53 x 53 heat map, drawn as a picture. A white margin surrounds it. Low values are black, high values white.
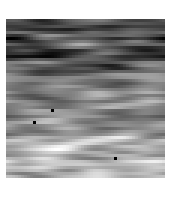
Three lone cells stand out, each far lower than its neighbours. The grain runs across in streaks. There is an overall slope up to the bottom. The histogram is bell-shaped.
